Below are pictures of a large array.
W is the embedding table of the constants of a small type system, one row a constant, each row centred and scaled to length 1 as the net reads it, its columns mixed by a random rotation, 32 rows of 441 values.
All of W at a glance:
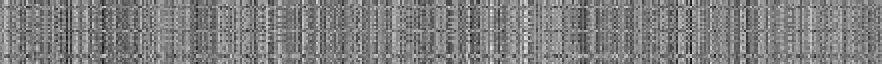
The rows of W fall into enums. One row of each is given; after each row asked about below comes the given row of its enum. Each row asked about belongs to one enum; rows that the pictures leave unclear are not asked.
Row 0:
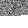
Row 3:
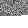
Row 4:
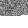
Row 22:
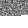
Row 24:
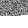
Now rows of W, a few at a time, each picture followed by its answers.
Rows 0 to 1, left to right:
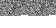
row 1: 0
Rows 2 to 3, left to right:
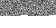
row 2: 24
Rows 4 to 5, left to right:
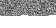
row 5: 24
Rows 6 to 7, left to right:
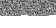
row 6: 22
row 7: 24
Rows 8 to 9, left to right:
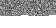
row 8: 4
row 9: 22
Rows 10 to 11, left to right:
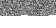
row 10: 22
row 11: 4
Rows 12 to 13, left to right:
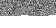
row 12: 0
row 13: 4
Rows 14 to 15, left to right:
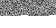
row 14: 24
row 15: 3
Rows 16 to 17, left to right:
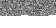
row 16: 22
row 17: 4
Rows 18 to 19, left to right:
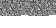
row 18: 22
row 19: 22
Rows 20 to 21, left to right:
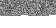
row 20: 4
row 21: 0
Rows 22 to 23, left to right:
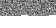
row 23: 24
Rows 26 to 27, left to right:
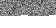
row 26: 0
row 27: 3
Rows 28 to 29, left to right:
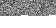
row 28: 3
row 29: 0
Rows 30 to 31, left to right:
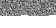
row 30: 22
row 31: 24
